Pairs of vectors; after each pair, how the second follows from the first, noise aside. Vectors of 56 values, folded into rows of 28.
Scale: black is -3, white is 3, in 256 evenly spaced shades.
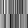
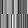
wrapped around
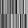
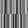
shuffled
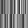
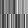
shuffled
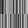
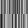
wrapped around
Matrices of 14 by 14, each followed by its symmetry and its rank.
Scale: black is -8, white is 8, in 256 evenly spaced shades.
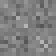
symmetric, rank three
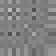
symmetric, rank two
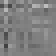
antisymmetric, rank two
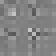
symmetric, rank three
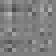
antisymmetric, rank two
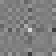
symmetric, rank two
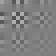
symmetric, rank one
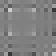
symmetric, rank one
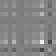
symmetric, rank one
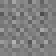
antisymmetric, rank two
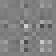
symmetric, rank two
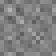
symmetric, rank three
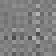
antisymmetric, rank two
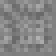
symmetric, rank two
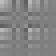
symmetric, rank one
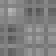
symmetric, rank one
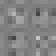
symmetric, rank two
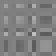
symmetric, rank one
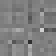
antisymmetric, rank two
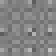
symmetric, rank two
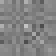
symmetric, rank three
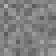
symmetric, rank two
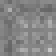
symmetric, rank three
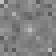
symmetric, rank three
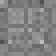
symmetric, rank three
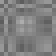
symmetric, rank one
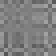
antisymmetric, rank two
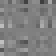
antisymmetric, rank two
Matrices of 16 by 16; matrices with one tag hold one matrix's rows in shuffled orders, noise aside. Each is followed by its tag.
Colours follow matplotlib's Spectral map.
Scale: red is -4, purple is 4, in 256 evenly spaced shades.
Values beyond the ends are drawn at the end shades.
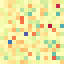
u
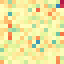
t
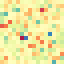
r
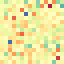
u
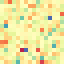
r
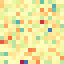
r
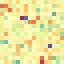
r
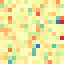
t
